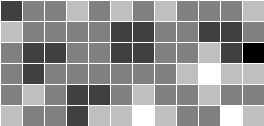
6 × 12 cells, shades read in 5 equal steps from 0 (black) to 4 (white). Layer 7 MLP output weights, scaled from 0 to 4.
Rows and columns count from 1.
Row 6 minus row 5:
1 -1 0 0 2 1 1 1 0 -1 2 1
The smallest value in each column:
1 1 1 1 1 1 1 2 2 1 1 0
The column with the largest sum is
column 10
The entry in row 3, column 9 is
2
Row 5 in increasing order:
1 1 2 2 2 2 2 2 2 3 3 3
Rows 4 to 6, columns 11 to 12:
3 3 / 2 2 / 4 3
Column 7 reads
2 1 1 2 3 4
